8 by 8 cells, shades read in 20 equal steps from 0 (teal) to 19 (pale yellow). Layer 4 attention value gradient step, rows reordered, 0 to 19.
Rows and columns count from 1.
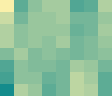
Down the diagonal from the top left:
19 8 11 10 9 12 12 6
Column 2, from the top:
6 8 10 10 12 10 10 13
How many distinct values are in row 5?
4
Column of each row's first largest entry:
1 1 1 1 2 6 6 6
